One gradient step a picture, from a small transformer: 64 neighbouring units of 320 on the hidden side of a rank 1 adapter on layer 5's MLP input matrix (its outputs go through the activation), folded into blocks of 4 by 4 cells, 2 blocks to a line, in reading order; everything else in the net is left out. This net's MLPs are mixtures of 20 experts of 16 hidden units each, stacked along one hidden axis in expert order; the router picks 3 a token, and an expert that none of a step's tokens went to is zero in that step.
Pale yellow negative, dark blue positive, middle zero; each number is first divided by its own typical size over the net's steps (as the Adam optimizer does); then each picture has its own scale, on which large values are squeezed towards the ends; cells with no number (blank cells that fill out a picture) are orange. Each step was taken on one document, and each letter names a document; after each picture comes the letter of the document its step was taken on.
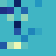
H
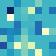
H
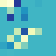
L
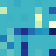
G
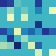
L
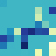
G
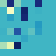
H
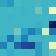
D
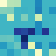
D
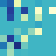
D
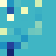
H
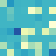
D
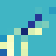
G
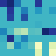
L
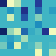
L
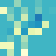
G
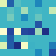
L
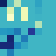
H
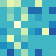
L
